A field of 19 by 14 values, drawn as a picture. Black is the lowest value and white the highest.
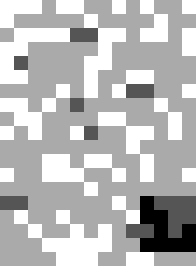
Ninth with the lowest average: bottom right. Odd patch: lower, in the bottom right. Mirror symmetry: none. Average level on the scale: 70%.
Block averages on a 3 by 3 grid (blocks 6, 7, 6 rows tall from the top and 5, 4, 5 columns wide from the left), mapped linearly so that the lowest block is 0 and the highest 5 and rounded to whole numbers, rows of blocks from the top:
544 / 544 / 450
